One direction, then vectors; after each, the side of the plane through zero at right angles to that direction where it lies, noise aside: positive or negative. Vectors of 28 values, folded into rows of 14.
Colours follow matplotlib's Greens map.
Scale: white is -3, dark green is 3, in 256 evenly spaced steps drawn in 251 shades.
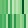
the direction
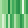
negative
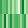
positive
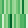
positive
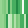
negative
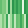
negative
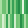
negative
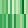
positive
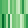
positive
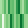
negative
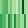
positive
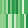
negative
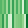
negative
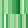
negative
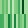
positive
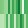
negative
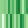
negative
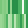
negative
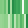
negative
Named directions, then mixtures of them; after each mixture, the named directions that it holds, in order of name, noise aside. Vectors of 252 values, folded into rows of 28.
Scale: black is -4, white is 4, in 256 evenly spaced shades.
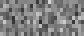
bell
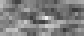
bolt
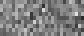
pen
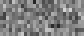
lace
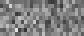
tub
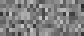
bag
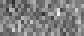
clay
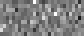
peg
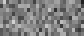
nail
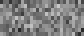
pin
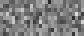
bell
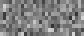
bell, lace, pin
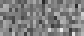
bell, lace, peg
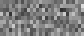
bag, clay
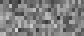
bolt, pin, tub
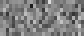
bag, bell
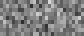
bell, lace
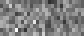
tub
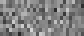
bag, nail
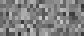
bag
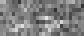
bag, bolt, nail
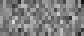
nail, pin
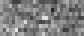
bolt, peg, tub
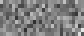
pen, pin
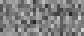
peg, pen, pin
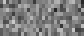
nail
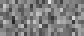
bell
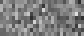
pen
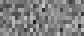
bell, pen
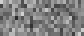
pin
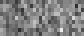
bell, peg, pin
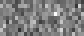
bell, peg, pin
